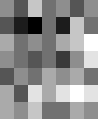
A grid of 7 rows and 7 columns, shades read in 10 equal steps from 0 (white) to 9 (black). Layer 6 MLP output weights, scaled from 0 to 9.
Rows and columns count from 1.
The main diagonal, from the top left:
4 8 4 5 4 0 4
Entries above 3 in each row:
6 6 3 6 5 1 4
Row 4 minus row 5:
-2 1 1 2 3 1 -4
